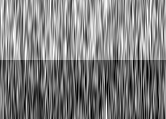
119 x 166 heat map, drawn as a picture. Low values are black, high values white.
Average level on the scale: 50%. Seam: horizontal, 50% of the way down, the top part higher. Grain: streaks running down.
